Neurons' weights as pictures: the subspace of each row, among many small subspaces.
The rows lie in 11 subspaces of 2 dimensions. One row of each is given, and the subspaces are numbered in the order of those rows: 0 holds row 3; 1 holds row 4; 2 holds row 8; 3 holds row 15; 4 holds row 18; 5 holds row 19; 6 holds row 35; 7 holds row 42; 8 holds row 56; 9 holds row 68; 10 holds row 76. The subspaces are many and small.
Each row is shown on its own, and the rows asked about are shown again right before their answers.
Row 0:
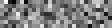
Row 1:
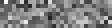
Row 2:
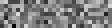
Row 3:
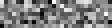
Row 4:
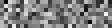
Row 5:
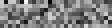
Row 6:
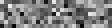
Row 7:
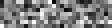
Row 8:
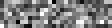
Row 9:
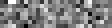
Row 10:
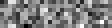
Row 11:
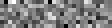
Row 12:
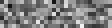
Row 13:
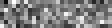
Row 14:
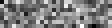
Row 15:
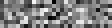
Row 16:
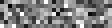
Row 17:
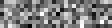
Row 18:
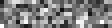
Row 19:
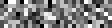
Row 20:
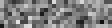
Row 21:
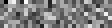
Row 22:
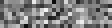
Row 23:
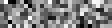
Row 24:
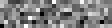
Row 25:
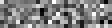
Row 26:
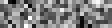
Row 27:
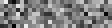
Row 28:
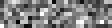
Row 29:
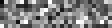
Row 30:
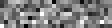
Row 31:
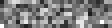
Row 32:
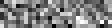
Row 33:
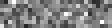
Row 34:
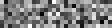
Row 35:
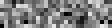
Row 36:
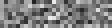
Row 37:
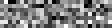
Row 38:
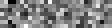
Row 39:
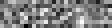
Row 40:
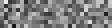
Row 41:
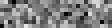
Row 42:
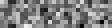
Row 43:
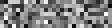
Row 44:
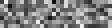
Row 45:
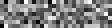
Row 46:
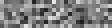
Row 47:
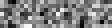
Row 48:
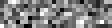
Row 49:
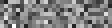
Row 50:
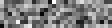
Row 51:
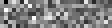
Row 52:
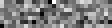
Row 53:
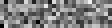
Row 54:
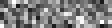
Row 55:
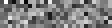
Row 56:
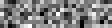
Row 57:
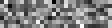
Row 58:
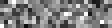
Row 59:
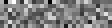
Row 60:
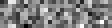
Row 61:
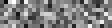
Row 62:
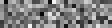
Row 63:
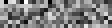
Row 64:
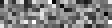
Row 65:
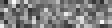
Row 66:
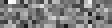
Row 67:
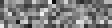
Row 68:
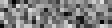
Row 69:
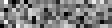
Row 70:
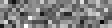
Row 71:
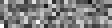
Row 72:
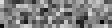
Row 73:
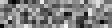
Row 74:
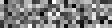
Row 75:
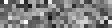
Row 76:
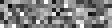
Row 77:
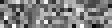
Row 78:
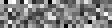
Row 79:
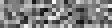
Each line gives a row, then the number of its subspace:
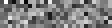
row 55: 6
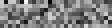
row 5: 4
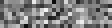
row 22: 3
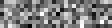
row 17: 8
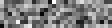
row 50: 2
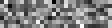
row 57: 10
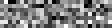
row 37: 7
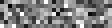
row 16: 10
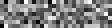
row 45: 5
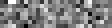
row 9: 7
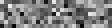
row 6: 10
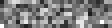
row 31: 4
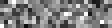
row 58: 6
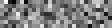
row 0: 5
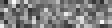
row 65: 9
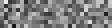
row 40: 1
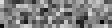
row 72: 4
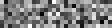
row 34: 8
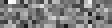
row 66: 7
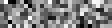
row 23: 3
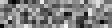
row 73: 4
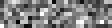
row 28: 2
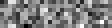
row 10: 7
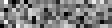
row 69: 9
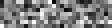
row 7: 0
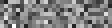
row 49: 1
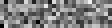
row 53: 5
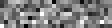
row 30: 0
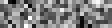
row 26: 3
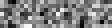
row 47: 8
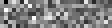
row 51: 9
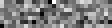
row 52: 0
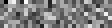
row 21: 5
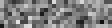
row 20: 2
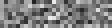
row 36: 3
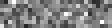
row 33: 6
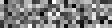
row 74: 8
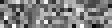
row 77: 1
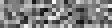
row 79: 3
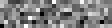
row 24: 0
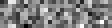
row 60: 7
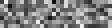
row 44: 10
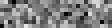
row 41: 6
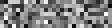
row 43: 1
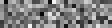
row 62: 8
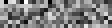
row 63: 4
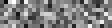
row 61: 5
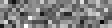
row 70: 0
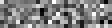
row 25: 7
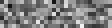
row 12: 10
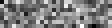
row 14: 1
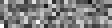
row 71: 5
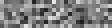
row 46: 3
